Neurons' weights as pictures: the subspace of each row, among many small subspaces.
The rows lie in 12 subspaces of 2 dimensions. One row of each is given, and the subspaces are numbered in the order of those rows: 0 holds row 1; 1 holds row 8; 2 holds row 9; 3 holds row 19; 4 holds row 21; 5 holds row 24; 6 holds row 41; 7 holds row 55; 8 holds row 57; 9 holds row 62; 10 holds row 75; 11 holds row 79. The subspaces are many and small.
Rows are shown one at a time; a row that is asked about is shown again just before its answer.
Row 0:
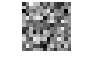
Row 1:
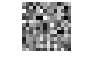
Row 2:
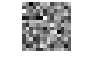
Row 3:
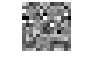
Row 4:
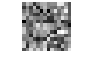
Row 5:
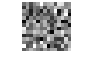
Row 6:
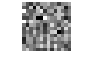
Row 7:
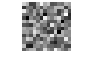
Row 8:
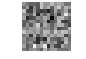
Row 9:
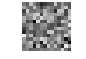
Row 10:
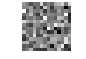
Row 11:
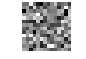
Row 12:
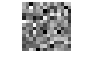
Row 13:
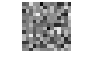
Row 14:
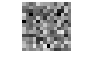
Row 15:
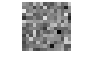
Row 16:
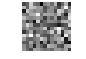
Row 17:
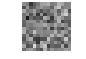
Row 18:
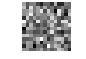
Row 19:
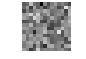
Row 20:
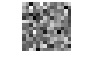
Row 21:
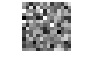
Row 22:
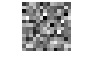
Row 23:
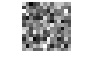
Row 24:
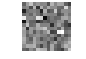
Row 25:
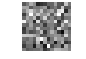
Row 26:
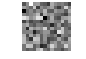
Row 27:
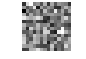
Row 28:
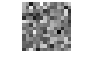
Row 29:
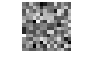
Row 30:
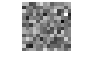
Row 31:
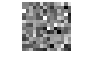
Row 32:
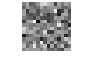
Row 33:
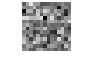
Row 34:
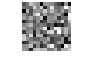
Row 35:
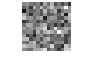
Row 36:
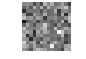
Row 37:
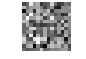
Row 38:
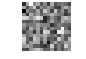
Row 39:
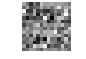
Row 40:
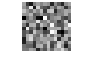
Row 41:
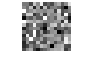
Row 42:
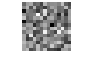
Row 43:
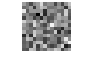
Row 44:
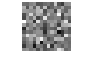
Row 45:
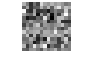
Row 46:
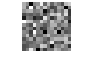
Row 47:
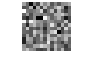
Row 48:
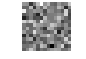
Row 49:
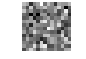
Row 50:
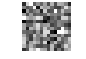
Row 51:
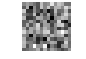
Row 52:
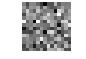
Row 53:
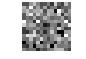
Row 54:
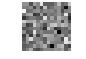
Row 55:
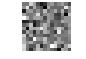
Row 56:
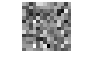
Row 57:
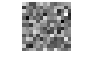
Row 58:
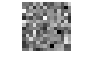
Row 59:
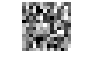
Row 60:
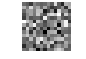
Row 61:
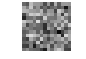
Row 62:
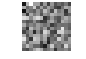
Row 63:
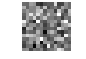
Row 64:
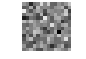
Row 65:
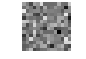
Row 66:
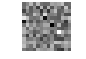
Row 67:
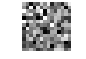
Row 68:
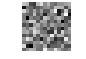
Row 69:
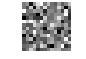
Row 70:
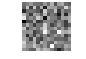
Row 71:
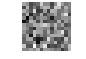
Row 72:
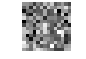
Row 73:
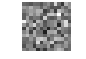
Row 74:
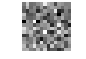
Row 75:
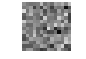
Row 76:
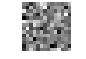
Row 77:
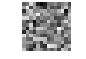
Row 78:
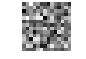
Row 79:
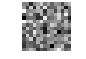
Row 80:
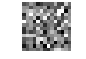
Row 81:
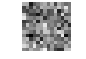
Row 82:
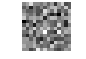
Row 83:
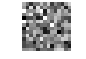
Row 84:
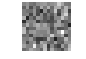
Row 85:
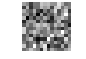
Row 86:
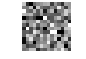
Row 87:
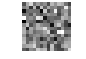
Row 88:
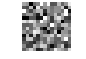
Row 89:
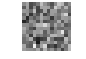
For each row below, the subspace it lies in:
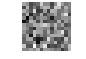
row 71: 0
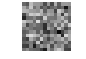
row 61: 10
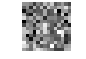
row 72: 6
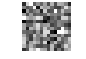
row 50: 9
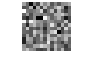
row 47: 0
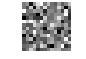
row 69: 11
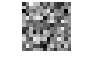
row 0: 9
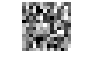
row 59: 0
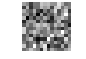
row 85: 5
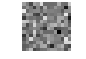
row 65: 6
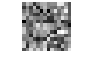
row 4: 9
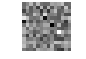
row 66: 8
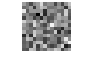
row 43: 2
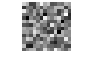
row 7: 8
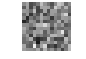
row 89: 0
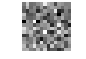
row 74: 2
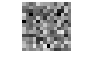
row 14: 7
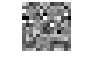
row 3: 8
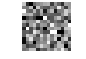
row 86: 1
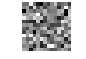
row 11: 11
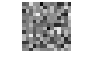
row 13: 10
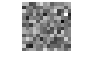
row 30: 8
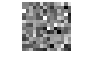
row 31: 10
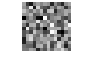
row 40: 1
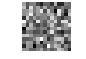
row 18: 4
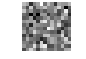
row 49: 3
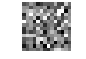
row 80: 7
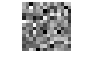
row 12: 3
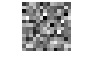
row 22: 8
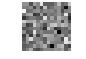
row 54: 6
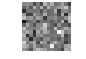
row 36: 6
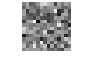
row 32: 2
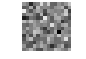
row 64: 4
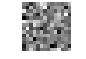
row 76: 7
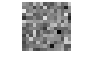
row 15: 6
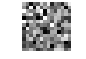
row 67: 4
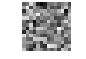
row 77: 7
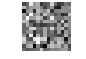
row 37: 0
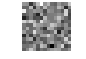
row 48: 11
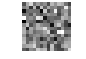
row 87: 5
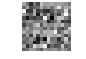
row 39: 1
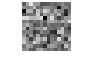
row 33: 1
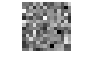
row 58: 6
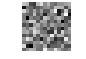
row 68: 8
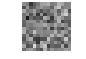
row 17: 5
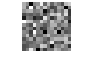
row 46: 3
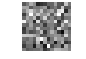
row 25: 7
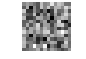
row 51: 1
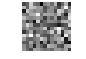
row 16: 6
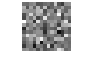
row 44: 11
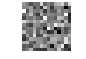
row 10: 10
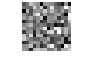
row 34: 10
